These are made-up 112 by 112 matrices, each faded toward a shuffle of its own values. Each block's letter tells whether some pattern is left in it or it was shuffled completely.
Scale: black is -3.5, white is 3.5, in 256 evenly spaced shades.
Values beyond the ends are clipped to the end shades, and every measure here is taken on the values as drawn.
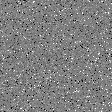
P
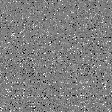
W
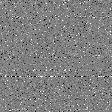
W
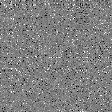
W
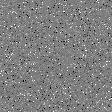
P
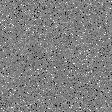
P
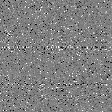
W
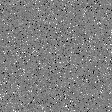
P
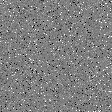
P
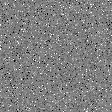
P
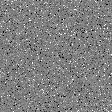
P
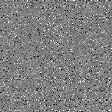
W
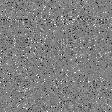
W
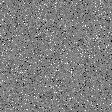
P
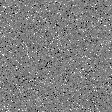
P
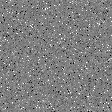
P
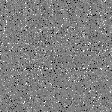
W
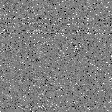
W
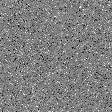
P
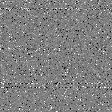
W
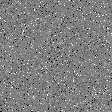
P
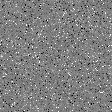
P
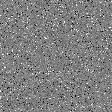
P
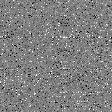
W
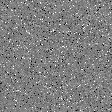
P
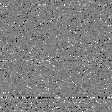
W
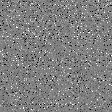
W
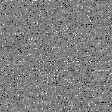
W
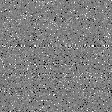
W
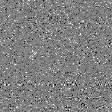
W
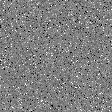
P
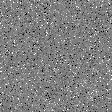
P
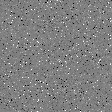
P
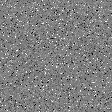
P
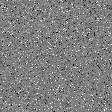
P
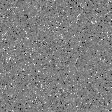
P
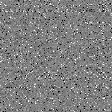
W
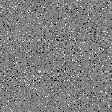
W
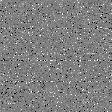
W
